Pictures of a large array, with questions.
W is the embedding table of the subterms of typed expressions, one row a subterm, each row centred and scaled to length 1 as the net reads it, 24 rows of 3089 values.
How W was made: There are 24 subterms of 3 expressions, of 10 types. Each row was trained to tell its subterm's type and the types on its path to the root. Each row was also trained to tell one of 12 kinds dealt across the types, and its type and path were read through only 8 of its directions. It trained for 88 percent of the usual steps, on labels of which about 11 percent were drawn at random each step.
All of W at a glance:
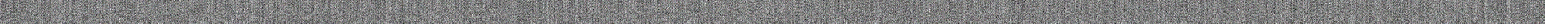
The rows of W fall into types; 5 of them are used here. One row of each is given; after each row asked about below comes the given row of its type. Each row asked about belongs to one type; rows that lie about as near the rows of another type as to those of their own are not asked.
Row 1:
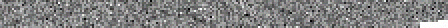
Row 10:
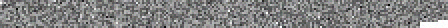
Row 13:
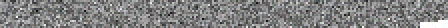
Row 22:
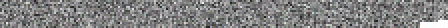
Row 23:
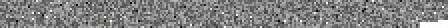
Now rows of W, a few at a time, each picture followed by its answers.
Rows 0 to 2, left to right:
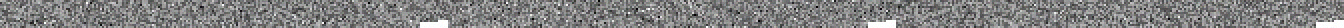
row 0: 23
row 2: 10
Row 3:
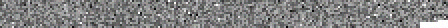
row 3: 23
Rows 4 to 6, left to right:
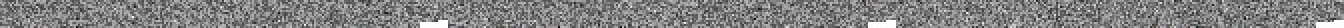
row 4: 13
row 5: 10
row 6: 1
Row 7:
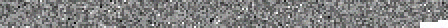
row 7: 13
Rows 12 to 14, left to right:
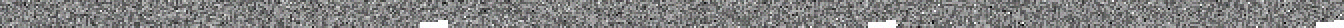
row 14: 22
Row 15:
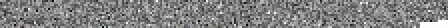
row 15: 23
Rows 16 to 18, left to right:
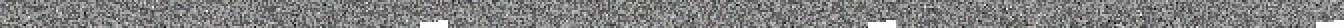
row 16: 10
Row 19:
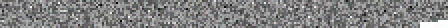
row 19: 13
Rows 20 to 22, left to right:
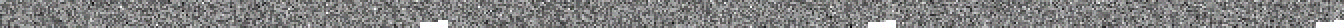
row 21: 22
